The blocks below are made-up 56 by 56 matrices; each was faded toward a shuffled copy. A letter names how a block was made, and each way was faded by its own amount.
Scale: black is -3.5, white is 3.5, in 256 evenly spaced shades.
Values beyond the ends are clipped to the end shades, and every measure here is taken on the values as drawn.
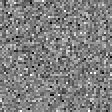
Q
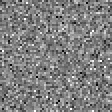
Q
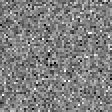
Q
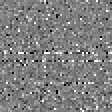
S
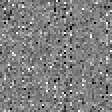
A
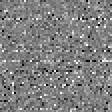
S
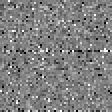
S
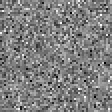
Q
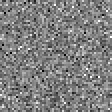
Q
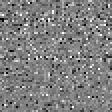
S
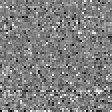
S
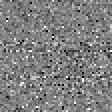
S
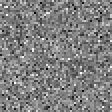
Q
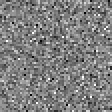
Q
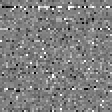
S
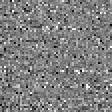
S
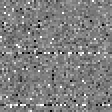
S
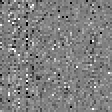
A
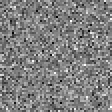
Q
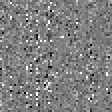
A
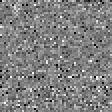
S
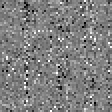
A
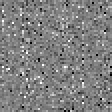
A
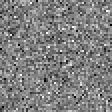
Q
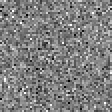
Q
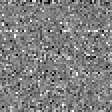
S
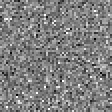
Q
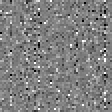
A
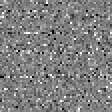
S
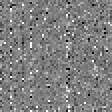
A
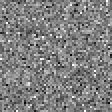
Q
